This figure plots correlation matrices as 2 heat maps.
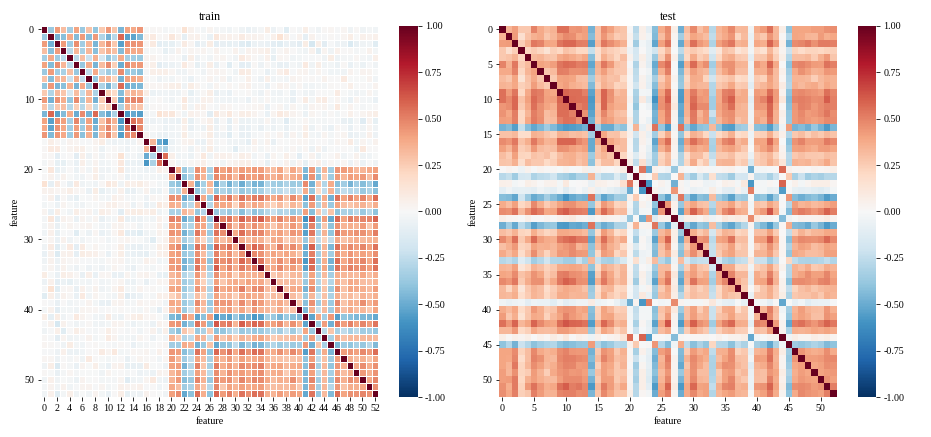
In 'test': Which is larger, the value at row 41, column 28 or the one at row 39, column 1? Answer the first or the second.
the second
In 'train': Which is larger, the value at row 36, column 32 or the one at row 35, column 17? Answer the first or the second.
the first
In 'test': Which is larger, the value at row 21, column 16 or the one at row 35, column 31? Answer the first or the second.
the second
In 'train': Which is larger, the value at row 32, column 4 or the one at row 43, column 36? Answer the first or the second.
the first
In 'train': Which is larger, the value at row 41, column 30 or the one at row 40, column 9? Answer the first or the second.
the second
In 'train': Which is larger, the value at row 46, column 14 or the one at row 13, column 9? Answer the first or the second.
the second
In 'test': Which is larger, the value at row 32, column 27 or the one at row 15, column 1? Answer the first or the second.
the second
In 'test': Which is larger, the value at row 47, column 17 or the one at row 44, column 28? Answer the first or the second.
the first
